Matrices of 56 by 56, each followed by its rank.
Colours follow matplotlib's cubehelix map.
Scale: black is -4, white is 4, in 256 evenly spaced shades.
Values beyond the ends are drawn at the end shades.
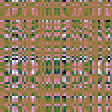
two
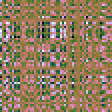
three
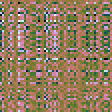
three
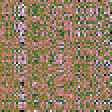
five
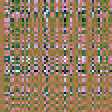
two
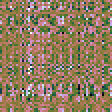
five
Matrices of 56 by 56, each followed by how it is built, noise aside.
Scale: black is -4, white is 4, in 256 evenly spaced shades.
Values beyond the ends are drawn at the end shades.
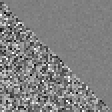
lower triangular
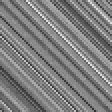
Toeplitz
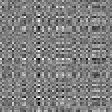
low rank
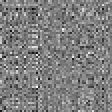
low rank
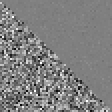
lower triangular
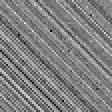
Toeplitz
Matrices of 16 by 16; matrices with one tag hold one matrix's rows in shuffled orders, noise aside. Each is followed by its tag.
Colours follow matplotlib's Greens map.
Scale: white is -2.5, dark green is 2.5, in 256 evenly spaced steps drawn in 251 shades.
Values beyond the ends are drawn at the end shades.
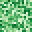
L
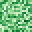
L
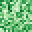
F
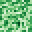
L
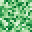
F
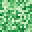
L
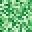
F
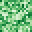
L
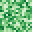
F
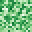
F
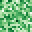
F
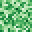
F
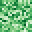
L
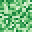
F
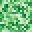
L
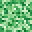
L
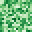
F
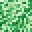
L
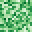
F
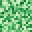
F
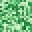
L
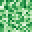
F
